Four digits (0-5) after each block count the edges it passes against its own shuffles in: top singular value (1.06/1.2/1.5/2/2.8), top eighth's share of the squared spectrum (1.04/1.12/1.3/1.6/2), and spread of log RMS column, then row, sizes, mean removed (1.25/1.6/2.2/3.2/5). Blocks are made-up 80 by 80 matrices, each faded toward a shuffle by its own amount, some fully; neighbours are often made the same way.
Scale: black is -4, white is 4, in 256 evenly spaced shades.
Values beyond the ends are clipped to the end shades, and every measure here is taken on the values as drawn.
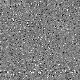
2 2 0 1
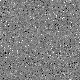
1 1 0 0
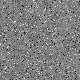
0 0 0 0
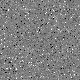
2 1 0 0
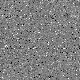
2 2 0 1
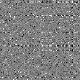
4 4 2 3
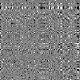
5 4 3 3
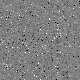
2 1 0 0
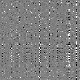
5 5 3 2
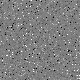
0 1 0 0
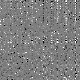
4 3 2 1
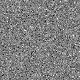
2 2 0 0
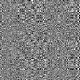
4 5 3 3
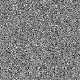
3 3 1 1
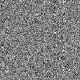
3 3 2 1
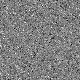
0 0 0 0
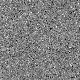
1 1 0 0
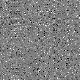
3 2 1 1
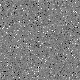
2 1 0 0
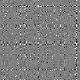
5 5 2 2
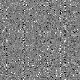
4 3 2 1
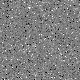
1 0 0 0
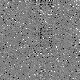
3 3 1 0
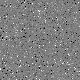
0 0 0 0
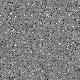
0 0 1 0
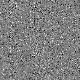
1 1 2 0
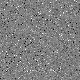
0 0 0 0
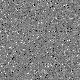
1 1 0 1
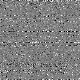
2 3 0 3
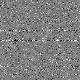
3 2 0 2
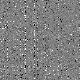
2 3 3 1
